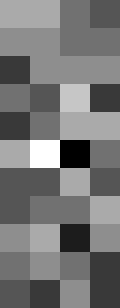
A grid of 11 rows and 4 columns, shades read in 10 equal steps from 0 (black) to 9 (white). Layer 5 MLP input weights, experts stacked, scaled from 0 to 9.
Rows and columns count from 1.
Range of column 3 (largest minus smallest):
7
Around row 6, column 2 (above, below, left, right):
4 3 6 0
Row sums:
19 18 17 16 18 19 15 17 17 15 12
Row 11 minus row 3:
1 -3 0 -3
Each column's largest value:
6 9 7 6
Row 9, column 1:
5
